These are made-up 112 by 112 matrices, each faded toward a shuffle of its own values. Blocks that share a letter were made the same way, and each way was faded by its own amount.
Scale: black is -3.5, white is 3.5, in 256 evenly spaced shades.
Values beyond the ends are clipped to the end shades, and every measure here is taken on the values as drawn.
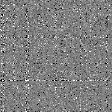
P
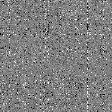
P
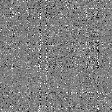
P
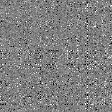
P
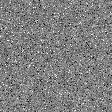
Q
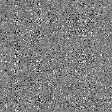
P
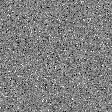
Q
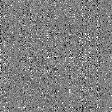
P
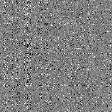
P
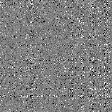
P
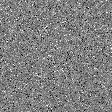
Q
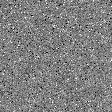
Q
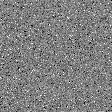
Q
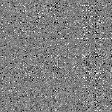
P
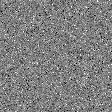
Q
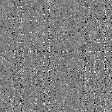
P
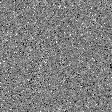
Q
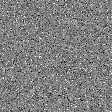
Q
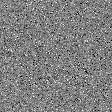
Q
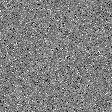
Q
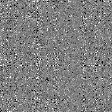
P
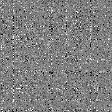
P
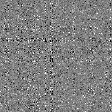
P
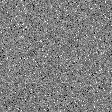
Q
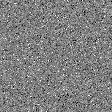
Q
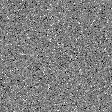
Q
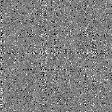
P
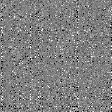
P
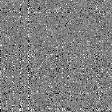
P
